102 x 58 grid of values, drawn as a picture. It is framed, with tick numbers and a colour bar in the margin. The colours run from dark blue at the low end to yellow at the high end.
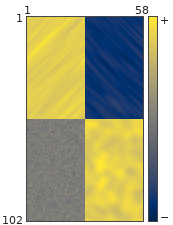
It is made of 2 by 2 panels. Panel 1,1: very high, slanting up to the right, faint in contrast. Panel 1,2: very low, slanting down to the right, faint in contrast. Panel 2,1: middling, fine-grained, faint in contrast. Panel 2,2: very high, blotchy, faint in contrast.
